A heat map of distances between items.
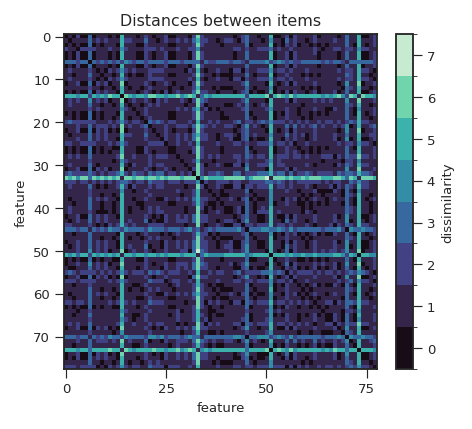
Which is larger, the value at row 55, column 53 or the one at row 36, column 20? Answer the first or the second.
the first
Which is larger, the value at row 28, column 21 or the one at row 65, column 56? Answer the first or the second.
the first
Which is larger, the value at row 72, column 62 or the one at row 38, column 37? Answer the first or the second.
the first
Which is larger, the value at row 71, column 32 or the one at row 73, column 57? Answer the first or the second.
the second
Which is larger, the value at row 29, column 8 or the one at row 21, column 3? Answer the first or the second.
the second
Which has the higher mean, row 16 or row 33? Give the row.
33
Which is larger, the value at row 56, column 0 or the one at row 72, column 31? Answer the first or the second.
the second
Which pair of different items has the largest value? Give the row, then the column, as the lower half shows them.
50, 33
